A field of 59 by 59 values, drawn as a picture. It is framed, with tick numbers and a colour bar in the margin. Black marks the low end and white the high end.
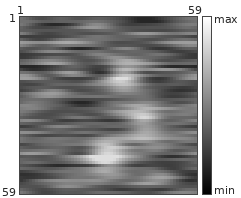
Bumps: three. Mirror symmetry: none. Average level on the scale: 40%. Ninth with the highest average: bottom middle.
